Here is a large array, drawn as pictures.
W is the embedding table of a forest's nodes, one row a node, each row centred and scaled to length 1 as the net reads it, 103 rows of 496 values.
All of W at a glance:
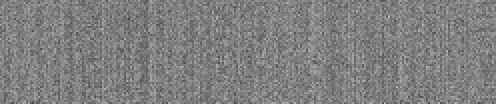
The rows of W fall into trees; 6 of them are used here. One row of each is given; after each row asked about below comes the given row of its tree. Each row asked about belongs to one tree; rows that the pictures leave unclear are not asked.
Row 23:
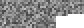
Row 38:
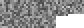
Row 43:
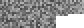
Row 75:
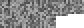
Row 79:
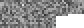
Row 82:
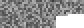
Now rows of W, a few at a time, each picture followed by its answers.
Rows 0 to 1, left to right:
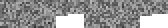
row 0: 79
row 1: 23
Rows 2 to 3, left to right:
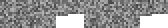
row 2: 43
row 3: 75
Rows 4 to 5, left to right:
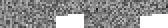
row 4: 23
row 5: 82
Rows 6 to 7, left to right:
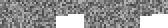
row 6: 79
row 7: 43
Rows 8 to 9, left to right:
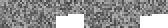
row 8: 79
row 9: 43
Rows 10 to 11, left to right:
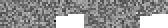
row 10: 79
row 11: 38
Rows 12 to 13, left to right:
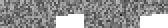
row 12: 38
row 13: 82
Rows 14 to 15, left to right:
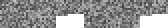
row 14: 43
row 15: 23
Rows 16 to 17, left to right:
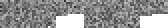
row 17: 43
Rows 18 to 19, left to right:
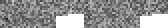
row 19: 82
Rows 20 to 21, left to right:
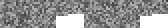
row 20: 38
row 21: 23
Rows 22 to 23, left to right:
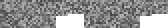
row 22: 82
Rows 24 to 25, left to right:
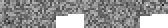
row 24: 38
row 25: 38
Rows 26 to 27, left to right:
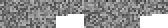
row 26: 43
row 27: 82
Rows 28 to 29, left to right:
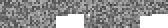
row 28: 43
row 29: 23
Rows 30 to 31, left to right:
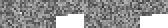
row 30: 75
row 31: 43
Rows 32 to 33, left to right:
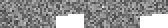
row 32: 82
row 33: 82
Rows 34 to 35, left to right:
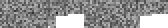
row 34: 23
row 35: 82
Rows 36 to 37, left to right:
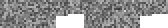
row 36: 23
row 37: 43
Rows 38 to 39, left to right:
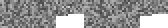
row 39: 38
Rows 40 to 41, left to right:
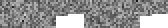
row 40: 75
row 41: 23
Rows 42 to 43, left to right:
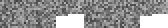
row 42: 79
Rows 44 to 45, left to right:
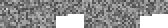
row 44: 43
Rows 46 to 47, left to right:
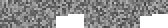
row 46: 79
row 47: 23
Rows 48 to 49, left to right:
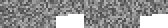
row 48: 82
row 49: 38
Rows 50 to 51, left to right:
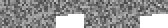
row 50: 38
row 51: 38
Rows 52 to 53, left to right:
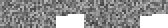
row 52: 43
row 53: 38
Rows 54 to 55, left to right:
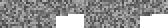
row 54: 79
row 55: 43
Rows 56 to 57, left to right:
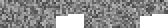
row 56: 79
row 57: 79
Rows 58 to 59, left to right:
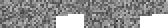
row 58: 82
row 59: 43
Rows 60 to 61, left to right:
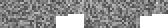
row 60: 43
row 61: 79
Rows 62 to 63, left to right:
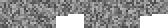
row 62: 79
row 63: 79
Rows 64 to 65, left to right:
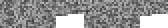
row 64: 75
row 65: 23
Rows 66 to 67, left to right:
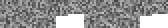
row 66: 23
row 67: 23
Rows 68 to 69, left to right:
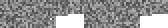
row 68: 23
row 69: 79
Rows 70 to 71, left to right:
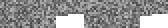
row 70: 43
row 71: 23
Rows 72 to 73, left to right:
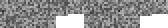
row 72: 23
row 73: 43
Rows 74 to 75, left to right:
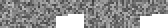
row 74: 23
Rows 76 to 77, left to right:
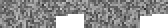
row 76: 75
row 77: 79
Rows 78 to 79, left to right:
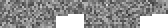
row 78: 23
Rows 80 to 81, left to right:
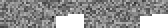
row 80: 79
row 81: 79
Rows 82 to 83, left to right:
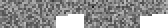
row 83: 43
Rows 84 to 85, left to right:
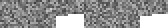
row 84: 79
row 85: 23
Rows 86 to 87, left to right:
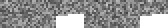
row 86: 82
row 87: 82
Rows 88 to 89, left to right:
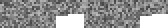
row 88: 43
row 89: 38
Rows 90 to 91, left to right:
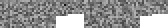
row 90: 23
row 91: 38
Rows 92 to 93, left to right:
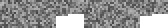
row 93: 79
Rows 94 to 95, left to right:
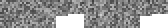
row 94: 79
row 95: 75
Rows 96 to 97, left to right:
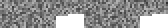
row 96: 82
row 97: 82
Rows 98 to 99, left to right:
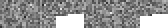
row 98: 75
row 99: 79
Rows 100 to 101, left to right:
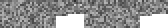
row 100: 75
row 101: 38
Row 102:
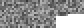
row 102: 43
